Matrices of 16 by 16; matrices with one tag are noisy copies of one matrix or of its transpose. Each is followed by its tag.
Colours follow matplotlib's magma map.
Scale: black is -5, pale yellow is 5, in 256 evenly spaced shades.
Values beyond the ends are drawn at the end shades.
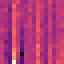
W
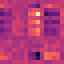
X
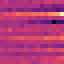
W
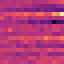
W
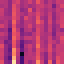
W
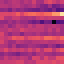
W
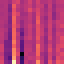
W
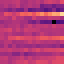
W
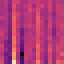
W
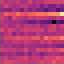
W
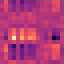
X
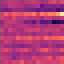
W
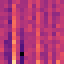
W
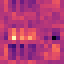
X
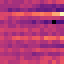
W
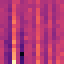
W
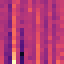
W
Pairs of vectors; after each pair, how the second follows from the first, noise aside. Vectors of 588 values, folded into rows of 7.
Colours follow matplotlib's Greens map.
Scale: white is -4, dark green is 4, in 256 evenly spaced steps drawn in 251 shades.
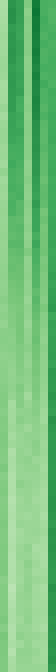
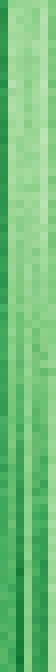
reversed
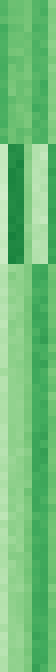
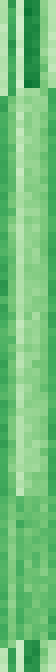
wrapped around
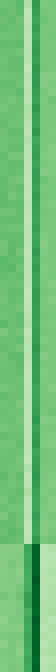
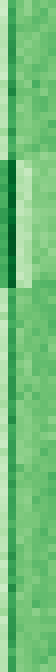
wrapped around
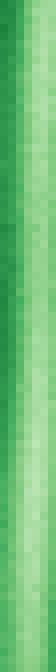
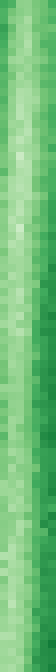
reversed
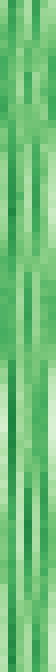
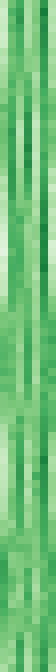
reversed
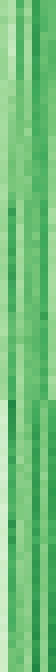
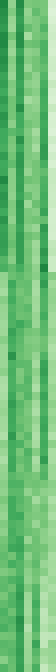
reversed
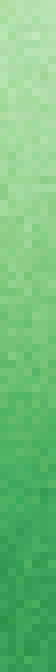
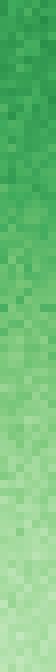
reversed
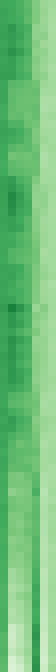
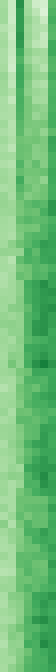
reversed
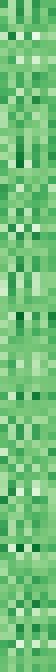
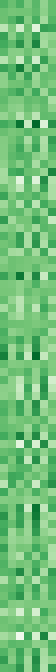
reversed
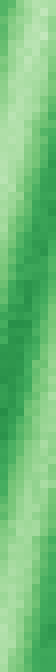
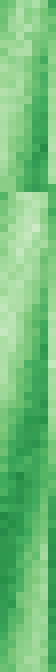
wrapped around
